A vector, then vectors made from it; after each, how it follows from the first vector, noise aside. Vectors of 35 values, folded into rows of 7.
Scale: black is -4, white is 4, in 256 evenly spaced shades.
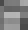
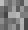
sign-scrambled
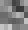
wrapped around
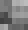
wrapped around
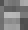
copied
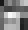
scaled up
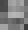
reversed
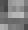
reversed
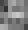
reversed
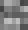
wrapped around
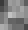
reversed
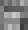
copied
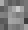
wrapped around
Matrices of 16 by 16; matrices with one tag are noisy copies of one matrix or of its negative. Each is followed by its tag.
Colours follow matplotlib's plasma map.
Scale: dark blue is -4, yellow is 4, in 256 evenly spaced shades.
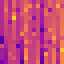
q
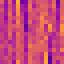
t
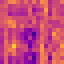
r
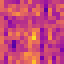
r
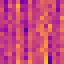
t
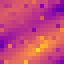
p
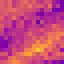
p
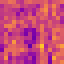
r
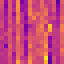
t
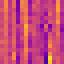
t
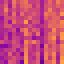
q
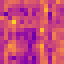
r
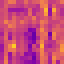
r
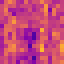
r
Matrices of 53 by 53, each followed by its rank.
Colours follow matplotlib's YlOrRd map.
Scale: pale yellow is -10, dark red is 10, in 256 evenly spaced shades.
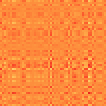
two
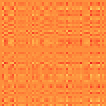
two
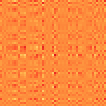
two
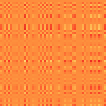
one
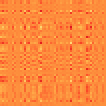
two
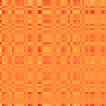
one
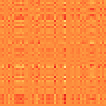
two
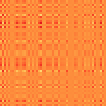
one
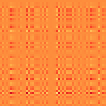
one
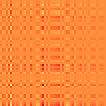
one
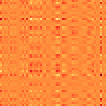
two
